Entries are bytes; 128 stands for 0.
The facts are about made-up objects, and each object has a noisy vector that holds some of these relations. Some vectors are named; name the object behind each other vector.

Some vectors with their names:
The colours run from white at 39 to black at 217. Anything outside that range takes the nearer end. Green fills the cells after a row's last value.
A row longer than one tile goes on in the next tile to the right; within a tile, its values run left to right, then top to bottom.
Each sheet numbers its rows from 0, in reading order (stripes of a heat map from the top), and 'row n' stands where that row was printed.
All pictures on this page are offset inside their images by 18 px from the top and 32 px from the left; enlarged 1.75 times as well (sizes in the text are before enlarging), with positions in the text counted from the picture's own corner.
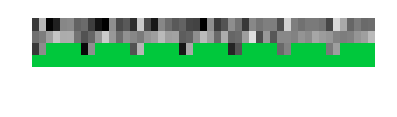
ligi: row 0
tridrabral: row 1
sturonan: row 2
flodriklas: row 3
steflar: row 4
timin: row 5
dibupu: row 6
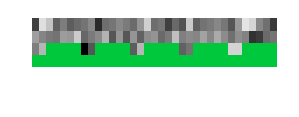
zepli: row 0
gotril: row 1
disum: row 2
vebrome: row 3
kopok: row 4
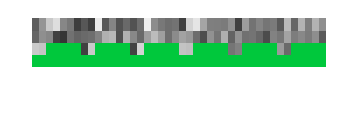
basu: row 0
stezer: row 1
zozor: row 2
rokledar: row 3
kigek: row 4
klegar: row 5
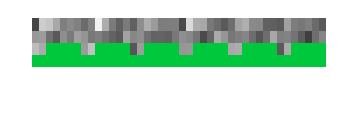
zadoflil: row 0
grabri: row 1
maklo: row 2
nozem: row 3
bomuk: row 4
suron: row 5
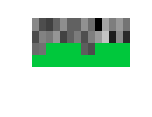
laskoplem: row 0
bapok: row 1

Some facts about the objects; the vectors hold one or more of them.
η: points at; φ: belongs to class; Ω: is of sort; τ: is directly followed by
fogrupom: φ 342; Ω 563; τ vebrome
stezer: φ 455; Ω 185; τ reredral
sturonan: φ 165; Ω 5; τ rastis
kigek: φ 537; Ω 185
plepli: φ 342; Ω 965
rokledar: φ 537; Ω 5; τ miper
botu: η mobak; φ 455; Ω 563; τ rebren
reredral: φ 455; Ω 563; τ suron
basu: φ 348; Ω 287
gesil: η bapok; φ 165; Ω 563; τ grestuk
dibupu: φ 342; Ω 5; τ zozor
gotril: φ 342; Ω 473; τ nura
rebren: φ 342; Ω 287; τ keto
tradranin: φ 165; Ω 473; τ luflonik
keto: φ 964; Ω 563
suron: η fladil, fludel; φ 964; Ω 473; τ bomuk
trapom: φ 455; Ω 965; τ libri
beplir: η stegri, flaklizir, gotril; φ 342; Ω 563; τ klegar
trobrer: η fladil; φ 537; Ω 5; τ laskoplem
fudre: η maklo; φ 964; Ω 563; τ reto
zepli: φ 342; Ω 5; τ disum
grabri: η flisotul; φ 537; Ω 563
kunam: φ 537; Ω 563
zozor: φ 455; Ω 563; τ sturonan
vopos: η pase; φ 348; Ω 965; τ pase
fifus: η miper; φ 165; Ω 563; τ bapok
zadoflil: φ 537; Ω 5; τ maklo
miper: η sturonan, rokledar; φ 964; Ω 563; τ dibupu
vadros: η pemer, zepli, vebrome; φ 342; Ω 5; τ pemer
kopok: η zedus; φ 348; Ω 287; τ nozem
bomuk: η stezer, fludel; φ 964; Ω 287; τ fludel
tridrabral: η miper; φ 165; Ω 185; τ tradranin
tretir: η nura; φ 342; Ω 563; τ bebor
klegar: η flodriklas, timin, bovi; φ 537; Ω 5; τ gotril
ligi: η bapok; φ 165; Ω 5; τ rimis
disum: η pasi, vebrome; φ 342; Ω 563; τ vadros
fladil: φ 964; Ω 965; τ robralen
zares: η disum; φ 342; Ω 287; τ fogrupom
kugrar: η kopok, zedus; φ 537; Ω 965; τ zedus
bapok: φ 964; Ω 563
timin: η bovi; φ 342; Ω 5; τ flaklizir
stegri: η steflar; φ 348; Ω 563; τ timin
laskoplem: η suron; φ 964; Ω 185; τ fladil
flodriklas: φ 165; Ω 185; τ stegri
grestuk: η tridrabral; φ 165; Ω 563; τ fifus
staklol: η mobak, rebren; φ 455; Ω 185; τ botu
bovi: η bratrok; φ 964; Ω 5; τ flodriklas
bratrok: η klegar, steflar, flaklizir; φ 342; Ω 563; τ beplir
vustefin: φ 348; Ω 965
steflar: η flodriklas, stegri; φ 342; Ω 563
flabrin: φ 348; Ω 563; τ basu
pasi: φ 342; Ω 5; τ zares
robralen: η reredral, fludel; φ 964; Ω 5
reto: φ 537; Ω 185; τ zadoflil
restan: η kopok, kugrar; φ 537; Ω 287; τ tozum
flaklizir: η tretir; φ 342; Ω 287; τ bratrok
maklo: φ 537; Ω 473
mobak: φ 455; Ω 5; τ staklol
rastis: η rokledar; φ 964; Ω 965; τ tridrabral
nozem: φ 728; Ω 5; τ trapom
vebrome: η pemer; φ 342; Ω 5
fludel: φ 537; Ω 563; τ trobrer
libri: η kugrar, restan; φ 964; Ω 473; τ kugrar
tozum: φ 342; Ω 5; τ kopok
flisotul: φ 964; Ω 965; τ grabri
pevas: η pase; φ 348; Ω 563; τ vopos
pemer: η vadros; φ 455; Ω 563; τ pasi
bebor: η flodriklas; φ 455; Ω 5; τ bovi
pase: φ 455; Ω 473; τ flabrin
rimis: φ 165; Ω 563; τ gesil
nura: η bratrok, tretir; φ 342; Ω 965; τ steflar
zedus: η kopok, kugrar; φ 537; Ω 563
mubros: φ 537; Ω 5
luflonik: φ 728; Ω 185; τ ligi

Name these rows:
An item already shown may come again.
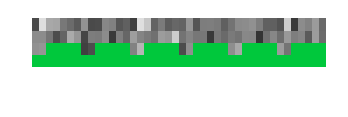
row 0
nozem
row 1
luflonik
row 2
zepli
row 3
libri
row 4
keto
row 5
robralen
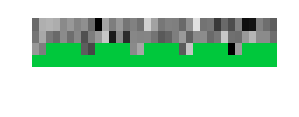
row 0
kugrar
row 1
bapok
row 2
kunam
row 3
tretir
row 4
tradranin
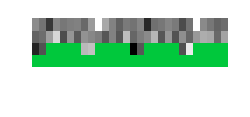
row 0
steflar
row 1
restan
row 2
gotril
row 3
reredral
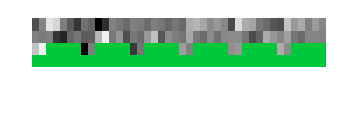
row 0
pevas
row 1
grestuk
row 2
beplir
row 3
kugrar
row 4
nozem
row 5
trobrer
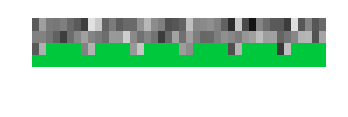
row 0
suron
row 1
zepli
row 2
miper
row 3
rastis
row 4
sturonan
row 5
staklol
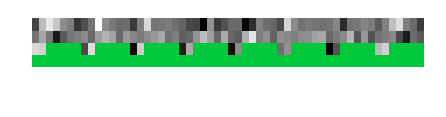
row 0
vopos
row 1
botu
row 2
pase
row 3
flodriklas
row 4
rimis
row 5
pasi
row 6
gotril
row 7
flabrin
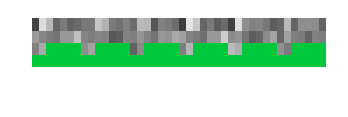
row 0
tozum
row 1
fludel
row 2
plepli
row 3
zepli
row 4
bovi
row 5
fladil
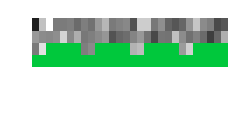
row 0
mobak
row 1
zedus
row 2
flisotul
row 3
fudre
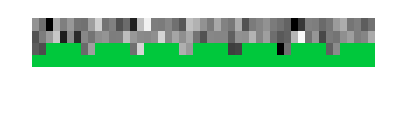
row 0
bapok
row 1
rebren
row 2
bebor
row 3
mubros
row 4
nura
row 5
fifus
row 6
zares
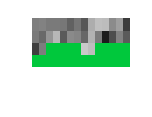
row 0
bratrok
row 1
vustefin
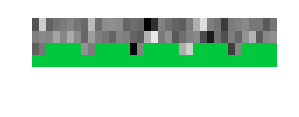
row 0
vebrome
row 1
fladil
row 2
gesil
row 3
stegri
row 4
fogrupom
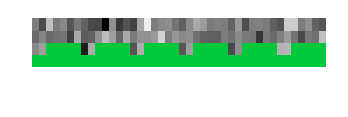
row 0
reto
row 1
flodriklas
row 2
trapom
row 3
maklo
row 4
libri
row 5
flisotul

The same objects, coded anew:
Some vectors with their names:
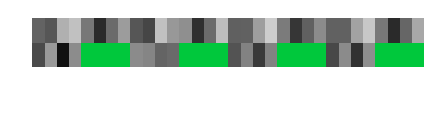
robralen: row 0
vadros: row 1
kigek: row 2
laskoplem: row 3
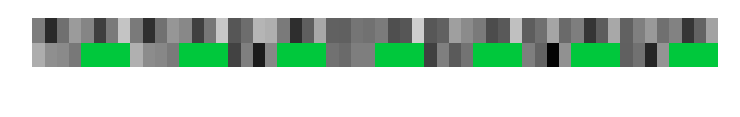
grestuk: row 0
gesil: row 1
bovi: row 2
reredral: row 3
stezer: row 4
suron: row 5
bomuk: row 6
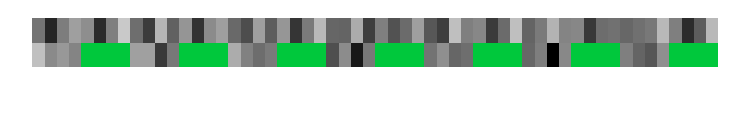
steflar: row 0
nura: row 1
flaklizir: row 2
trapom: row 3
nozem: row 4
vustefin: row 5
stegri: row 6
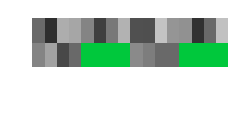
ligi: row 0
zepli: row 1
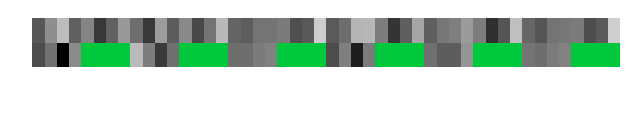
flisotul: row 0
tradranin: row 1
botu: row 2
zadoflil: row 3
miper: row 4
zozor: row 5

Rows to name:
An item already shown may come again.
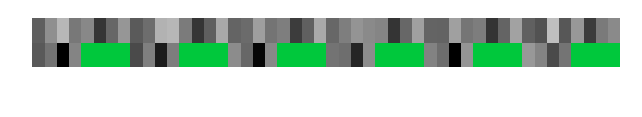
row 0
vopos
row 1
zadoflil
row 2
maklo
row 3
basu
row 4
libri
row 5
plepli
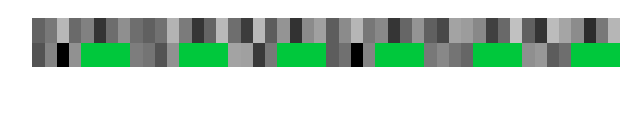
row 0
rastis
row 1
zedus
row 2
nura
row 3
vopos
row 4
flodriklas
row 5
vebrome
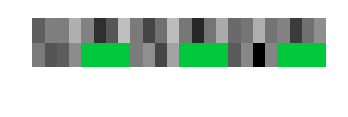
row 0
pevas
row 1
bapok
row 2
kugrar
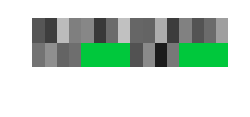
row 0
nozem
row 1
trapom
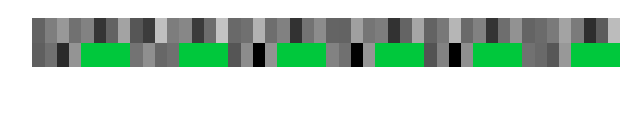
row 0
bomuk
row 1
nozem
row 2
fladil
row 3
libri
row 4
rastis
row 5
keto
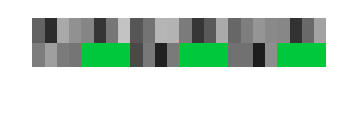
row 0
luflonik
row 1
rokledar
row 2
basu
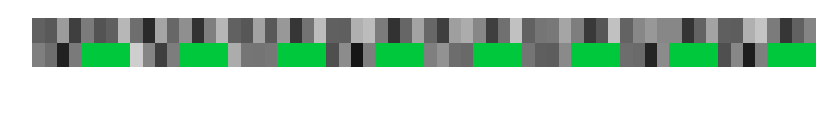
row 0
pase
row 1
gotril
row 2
rebren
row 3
trobrer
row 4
tridrabral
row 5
grabri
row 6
kopok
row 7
mubros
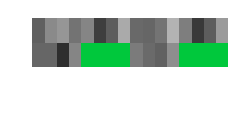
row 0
restan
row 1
kunam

